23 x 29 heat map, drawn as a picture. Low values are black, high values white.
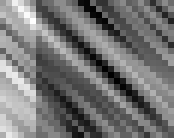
Histogram: bell-shaped. Seam: vertical, 20% of the way across, the left part higher. Grain: diagonal, down to the right.
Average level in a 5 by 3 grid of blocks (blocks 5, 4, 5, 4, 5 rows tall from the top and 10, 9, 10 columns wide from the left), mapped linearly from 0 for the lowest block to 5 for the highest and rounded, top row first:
5 1 2 / 4 2 1 / 3 1 3 / 4 1 2 / 5 0 2
